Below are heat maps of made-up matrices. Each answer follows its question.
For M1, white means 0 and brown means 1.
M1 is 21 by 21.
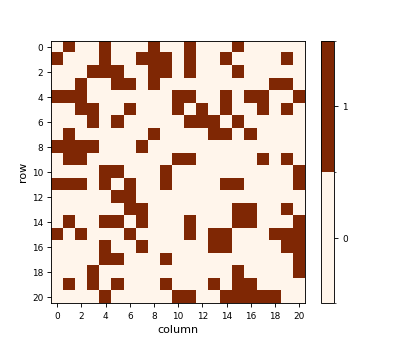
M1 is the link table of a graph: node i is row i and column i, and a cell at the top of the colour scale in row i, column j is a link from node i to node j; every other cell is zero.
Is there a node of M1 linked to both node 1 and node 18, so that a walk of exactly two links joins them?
no
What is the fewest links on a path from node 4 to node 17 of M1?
1
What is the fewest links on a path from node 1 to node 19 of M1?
1
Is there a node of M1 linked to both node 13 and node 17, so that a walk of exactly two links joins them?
no
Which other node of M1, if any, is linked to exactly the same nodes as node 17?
node 10
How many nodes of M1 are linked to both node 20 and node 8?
0
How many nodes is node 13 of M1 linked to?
5
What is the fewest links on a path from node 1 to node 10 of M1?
2
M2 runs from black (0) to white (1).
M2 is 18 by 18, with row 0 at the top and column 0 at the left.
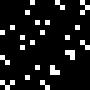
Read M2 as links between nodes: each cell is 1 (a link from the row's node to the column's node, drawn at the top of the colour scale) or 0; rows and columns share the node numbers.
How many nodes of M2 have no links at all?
1
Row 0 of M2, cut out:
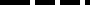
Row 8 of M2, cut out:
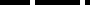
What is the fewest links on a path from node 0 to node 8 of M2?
2
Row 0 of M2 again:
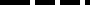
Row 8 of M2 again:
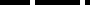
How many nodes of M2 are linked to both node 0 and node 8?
2
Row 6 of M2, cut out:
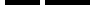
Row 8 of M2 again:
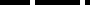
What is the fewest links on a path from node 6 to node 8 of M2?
1
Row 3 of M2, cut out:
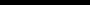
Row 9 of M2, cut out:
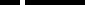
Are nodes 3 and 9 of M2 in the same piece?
no
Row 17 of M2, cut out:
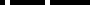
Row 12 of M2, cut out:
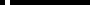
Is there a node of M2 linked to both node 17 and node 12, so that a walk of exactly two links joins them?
yes
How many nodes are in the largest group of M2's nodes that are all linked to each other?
2
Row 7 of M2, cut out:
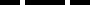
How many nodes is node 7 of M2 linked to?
2
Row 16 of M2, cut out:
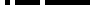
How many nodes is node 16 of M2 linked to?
3
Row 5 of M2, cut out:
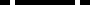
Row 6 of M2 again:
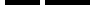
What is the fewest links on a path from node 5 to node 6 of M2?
4
